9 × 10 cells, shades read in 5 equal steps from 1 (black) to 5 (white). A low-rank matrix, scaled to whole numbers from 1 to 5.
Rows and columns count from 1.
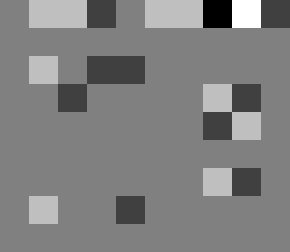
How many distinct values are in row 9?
1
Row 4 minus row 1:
0 -1 -2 1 0 -1 -1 3 -3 1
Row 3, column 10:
3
